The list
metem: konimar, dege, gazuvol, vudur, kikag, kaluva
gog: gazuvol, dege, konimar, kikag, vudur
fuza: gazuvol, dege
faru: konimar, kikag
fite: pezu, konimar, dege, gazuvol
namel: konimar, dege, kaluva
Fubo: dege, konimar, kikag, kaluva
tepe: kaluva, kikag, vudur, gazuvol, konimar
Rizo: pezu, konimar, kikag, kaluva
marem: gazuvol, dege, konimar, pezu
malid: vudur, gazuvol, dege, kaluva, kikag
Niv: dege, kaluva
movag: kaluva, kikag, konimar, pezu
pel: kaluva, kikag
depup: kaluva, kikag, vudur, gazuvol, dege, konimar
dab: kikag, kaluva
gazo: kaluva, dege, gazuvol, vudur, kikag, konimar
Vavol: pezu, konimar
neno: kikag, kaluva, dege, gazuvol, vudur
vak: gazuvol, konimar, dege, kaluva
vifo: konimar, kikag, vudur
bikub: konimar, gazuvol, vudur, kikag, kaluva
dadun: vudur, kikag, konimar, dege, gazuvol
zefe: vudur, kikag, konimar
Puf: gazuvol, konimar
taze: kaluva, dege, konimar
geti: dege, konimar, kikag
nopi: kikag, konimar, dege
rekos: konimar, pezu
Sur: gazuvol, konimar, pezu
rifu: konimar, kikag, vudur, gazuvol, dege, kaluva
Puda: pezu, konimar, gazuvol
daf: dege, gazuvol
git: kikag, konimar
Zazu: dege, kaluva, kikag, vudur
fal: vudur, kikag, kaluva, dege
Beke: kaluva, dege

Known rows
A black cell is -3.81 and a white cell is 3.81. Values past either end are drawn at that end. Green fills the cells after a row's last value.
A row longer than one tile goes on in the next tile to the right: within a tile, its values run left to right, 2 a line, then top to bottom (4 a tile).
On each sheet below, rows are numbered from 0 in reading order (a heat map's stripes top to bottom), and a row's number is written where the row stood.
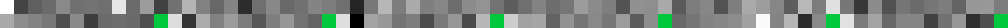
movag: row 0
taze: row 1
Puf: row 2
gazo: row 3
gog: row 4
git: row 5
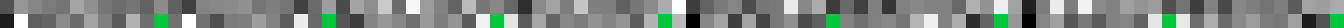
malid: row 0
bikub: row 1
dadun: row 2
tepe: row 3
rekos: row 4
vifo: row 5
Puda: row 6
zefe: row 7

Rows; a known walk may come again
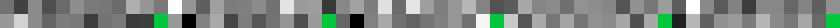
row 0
faru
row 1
marem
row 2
fite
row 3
depup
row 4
fal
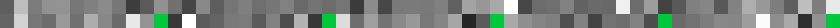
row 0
rifu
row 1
pel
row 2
zefe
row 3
movag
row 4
gog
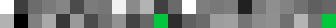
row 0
rekos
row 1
Beke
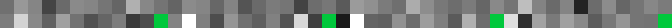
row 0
geti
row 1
Fubo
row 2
malid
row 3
taze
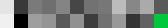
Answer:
Vavol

